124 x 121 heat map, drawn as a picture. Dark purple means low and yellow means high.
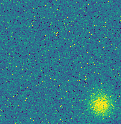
Neither half mirrors the other. One bump rises in the bottom right. No single row or column stands out from its neighbours. The bottom right is the ninth with the highest average. No regular stripes run through it.
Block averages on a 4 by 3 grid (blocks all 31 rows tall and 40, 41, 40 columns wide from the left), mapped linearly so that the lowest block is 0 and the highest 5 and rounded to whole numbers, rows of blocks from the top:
0 0 0 / 0 0 0 / 0 0 1 / 0 0 5
